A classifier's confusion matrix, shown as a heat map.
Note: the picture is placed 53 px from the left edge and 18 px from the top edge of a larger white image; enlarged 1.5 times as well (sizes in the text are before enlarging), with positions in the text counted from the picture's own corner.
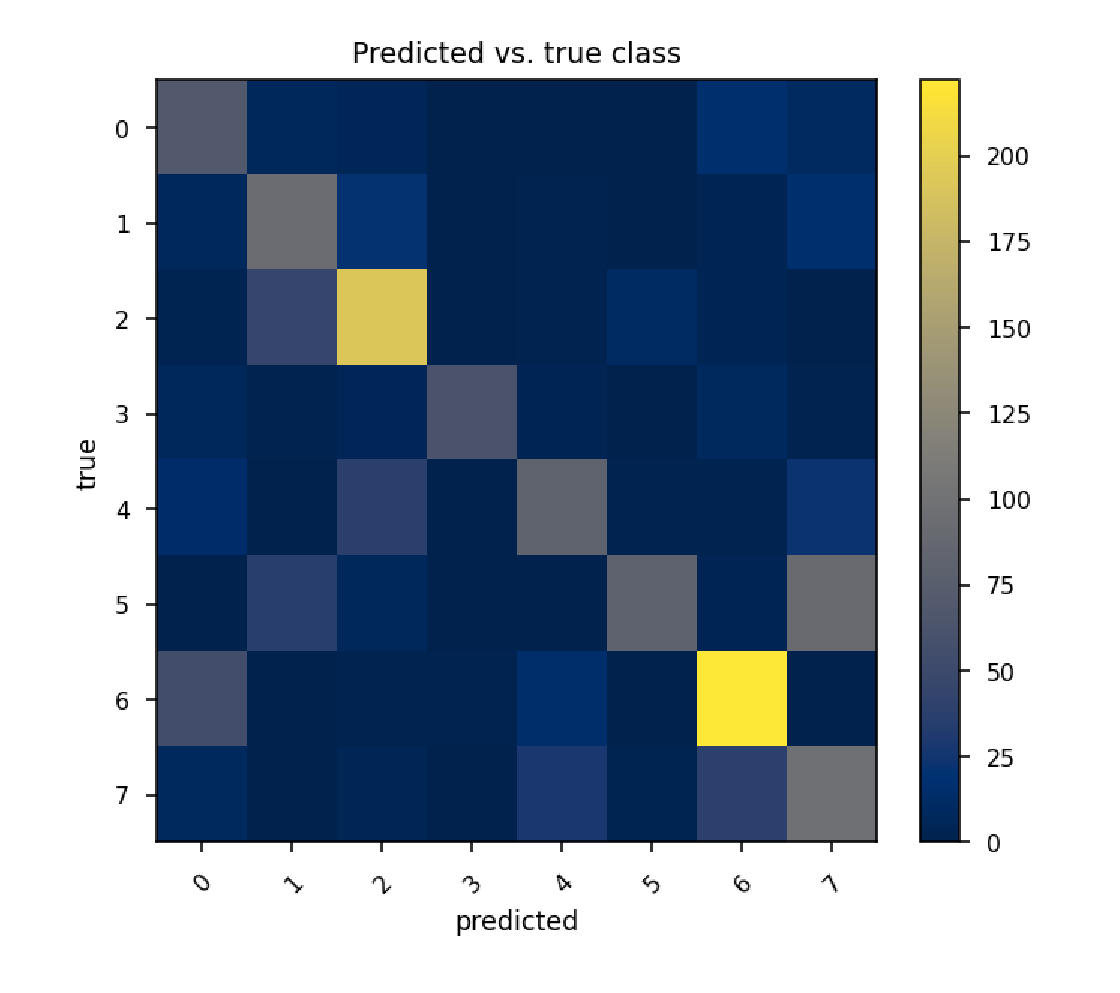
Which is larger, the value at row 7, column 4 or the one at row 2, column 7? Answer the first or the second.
the first
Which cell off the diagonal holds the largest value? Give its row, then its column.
5, 7
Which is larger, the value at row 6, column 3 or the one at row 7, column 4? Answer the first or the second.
the second
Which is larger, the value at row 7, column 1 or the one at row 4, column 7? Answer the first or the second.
the second
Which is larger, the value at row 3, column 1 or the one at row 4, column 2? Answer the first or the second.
the second
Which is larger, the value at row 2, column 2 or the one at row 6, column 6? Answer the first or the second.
the second
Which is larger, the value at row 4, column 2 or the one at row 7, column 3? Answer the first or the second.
the first
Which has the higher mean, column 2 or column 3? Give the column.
2
